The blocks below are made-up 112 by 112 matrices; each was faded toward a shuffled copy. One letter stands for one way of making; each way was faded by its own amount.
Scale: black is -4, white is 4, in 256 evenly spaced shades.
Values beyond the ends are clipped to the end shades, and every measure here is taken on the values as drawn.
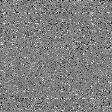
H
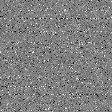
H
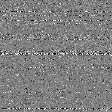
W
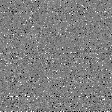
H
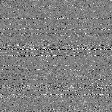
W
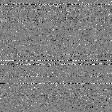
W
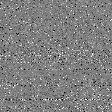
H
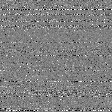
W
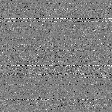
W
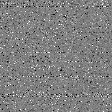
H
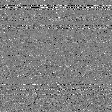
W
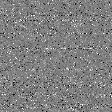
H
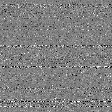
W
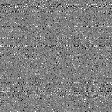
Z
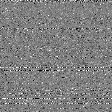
W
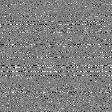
W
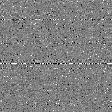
Z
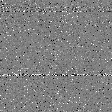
H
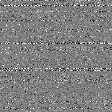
W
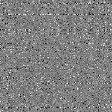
Z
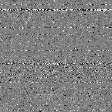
W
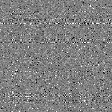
Z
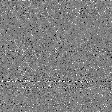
H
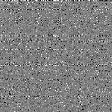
Z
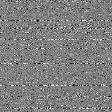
W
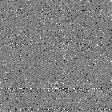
H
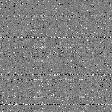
Z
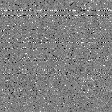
Z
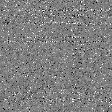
H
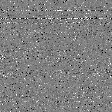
H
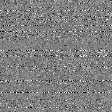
W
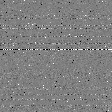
W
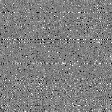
Z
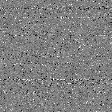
H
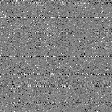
Z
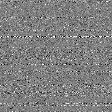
W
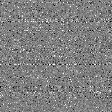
Z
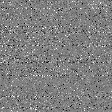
H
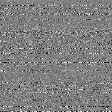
W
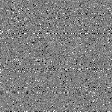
Z
